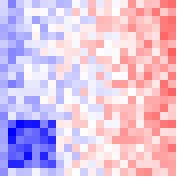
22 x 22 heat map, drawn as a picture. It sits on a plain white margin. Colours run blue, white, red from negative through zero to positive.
In the bottom left lies a patch that is lower than the rest. The ninth with the lowest average is the bottom left. There is an overall slope up to the right. On average the colour sits 50% of the way up the scale. There are no regular stripes.
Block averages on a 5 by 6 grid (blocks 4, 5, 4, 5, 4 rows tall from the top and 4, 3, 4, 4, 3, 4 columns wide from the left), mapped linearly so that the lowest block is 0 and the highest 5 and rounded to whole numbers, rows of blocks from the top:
223445 | 123345 | 222345 | 003345 | 003345
